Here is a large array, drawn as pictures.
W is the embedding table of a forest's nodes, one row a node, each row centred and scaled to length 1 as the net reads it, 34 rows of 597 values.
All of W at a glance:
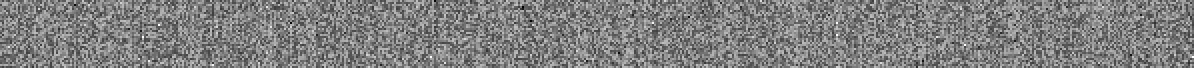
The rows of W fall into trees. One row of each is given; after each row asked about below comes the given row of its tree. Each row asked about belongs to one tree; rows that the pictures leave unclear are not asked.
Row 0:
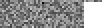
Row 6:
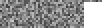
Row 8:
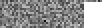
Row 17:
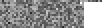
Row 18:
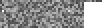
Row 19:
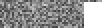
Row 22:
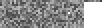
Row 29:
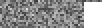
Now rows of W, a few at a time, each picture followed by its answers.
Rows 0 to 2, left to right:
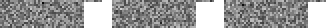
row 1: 22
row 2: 18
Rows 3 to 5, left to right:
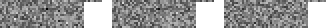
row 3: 29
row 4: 29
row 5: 0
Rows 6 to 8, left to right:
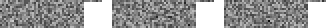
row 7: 8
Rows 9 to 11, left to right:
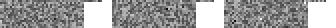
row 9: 22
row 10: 18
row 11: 17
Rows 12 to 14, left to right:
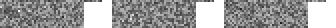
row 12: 22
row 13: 18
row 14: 0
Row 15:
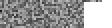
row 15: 6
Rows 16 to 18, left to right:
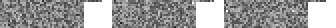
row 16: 18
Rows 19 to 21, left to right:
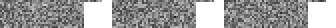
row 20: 19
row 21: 8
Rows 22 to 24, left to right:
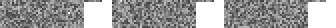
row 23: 18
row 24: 6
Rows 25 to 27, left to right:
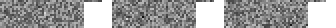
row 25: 22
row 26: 22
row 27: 19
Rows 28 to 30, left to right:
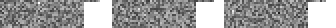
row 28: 19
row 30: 6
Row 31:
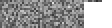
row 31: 8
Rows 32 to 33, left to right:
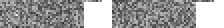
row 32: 17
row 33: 19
